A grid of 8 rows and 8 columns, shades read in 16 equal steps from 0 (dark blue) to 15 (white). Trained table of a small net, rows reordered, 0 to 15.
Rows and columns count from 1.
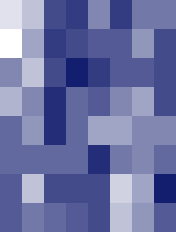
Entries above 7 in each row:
2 3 1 2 3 0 3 2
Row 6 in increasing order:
1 5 5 5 5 5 6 7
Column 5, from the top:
7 4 2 4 9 1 3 3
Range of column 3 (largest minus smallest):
4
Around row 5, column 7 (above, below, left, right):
9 7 9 7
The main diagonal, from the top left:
13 9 3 5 9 6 9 4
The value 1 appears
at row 4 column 3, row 5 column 3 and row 6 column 5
